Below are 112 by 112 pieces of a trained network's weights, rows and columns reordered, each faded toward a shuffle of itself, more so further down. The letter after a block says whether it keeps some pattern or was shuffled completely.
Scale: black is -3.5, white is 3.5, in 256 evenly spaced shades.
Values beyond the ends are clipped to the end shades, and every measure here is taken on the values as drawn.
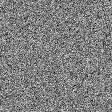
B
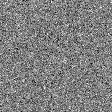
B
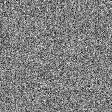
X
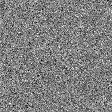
B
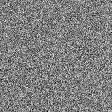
X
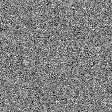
X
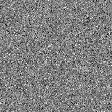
X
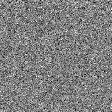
X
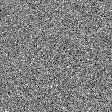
B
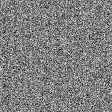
X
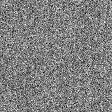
X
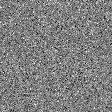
B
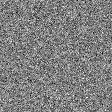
B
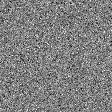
B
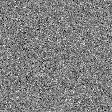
B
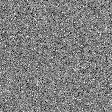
B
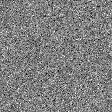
B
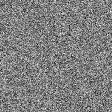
X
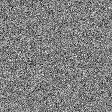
B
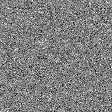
X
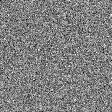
X
